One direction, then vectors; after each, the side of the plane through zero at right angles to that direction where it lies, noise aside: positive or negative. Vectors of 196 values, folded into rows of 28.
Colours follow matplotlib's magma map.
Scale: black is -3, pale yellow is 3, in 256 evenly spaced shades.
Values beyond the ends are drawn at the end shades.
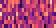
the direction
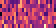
negative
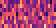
negative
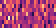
positive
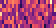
positive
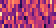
positive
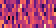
negative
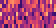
positive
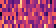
negative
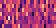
positive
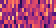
positive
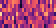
positive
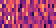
positive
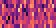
negative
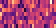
positive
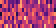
negative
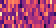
positive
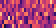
positive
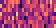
positive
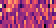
positive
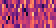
negative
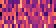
negative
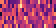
negative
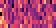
negative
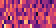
negative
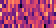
positive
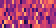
positive
